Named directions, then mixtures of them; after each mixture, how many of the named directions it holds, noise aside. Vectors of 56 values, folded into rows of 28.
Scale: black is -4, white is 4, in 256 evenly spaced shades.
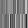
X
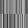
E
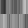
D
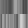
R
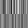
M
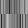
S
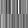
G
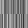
one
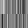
three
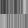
one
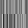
one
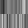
two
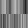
three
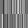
two
